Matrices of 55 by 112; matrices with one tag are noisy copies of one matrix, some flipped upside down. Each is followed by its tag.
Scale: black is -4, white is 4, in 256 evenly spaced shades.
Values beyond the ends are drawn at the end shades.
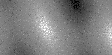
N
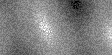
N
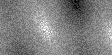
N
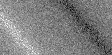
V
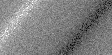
V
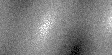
N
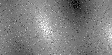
N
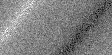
V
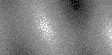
N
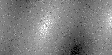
N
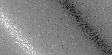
V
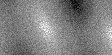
N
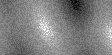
N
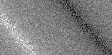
V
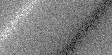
V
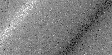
V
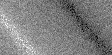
V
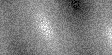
N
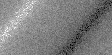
V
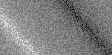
V
